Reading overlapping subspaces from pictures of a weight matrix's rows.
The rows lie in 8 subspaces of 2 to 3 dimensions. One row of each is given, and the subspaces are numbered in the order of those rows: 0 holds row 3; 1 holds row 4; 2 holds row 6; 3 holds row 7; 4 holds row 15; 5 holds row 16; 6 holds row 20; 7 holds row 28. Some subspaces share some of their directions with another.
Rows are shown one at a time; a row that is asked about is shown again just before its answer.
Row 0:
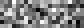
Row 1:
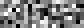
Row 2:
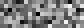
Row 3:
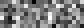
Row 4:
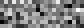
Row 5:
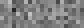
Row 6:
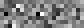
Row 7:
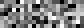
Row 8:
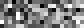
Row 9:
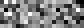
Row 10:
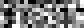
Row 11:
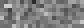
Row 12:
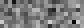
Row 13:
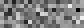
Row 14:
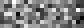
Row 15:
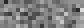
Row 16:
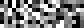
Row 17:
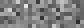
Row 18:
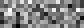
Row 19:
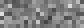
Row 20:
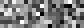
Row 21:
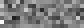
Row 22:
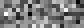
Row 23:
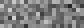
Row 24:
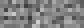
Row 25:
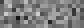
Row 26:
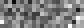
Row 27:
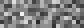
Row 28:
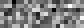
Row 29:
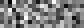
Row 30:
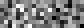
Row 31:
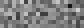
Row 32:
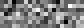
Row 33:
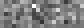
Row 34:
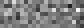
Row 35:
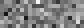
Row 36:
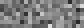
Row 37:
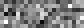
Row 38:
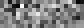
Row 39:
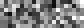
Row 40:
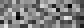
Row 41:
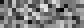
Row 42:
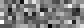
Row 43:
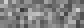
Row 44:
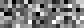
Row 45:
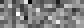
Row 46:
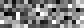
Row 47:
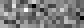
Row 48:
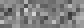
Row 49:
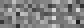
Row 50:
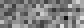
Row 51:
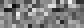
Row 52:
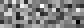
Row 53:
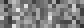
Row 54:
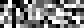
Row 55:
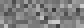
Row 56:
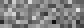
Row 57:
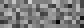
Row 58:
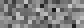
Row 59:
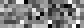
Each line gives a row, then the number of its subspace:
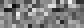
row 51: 7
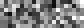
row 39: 7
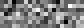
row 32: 7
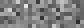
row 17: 3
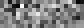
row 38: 7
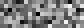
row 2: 6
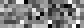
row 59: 6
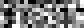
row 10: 0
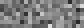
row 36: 6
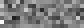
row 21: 1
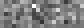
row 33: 7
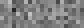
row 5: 2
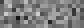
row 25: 2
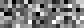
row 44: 7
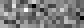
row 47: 1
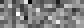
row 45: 2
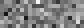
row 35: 3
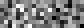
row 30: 2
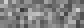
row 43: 4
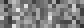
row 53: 0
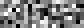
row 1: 3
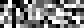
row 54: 2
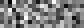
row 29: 5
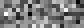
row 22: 3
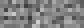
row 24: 7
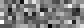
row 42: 1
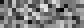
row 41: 5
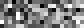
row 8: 2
